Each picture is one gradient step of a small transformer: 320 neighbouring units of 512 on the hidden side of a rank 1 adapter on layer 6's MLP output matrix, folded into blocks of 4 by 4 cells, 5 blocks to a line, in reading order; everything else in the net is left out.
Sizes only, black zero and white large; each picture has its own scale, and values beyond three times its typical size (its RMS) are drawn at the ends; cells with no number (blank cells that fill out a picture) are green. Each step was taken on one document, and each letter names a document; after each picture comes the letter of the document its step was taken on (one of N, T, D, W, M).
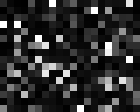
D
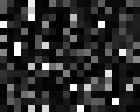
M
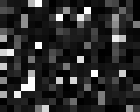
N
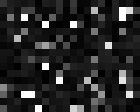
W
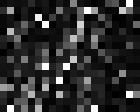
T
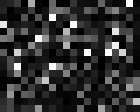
D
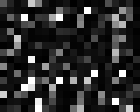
N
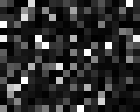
M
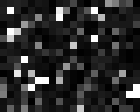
T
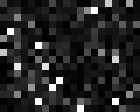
N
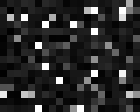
W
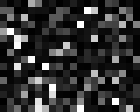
N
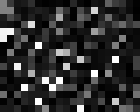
N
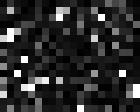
T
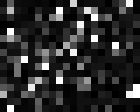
T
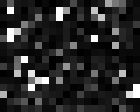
T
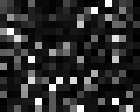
N
